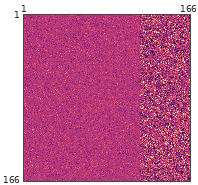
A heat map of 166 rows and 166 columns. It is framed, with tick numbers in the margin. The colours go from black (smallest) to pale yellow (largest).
Seam: vertical, 70% of the way across, the left part calmer. Stripes: none. Histogram: heavy tails on both sides. Grain: fine. Mirror symmetry: none.
